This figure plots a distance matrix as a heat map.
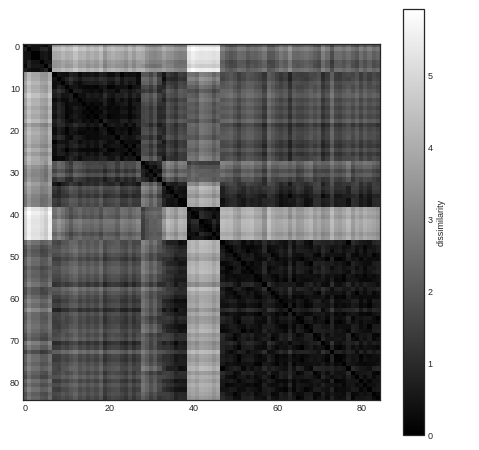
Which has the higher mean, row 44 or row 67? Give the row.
44
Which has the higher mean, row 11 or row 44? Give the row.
44
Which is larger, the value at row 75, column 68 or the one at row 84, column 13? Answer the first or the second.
the second
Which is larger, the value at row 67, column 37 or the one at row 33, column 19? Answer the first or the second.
the second
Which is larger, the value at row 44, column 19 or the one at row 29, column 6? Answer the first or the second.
the second
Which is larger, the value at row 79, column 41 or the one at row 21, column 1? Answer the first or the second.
the second
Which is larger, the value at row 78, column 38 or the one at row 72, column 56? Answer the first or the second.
the first
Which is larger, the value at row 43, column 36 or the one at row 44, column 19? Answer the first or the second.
the first
